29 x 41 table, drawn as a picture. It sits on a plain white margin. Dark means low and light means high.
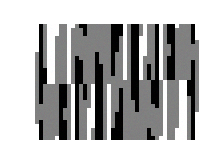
No overall slope runs across the table. A half turn leaves it unchanged. Upright stripes repeat 9 times across the table. The grain runs up and down.
